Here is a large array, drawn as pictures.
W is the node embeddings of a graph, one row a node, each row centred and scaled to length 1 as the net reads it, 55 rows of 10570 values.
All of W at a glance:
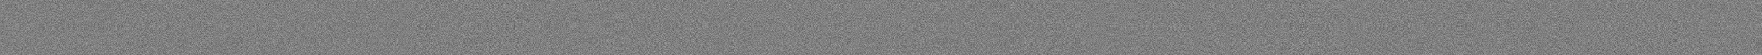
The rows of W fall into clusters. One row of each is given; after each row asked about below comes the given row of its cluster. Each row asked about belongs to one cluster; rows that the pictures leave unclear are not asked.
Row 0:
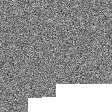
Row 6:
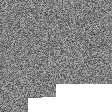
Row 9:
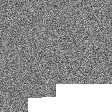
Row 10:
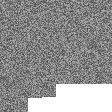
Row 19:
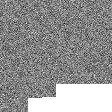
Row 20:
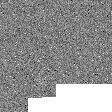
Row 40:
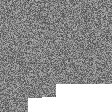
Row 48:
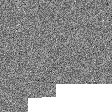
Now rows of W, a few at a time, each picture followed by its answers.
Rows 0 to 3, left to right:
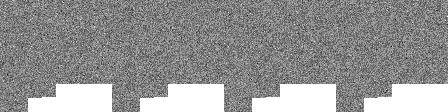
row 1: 19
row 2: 6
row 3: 48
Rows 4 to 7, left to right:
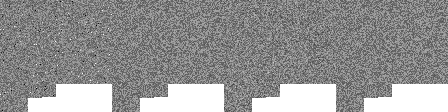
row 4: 10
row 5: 10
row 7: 10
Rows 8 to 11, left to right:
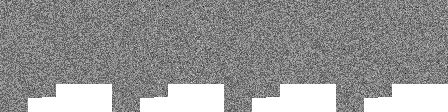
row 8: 40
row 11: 19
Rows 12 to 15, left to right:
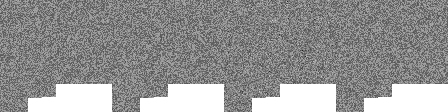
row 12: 48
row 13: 6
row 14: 0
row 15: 9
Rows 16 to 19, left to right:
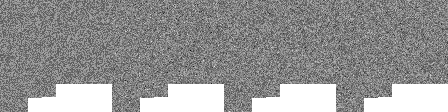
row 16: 48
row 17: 0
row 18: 9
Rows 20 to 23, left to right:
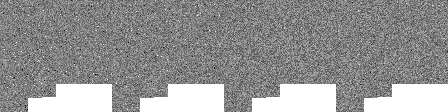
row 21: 20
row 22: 19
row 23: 6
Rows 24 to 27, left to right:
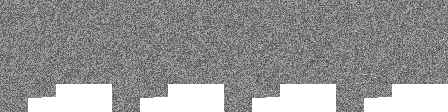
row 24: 48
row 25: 6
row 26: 6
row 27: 48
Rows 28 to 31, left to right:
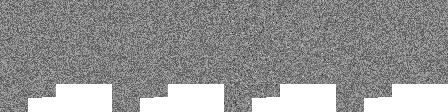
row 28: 20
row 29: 48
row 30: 10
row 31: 19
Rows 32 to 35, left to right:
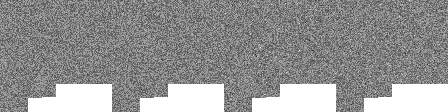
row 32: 20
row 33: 40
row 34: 6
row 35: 10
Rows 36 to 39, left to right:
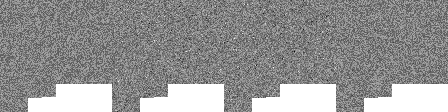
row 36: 48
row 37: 6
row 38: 9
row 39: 20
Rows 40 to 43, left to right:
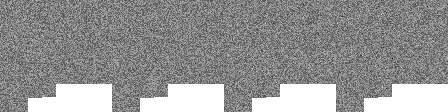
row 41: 20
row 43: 9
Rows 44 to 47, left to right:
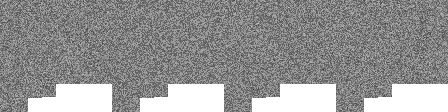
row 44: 19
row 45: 10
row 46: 40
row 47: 0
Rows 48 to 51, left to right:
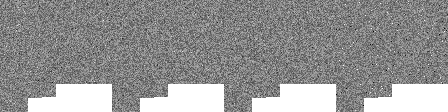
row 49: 9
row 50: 19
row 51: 10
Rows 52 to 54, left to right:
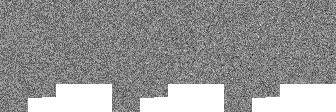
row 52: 40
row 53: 9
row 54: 48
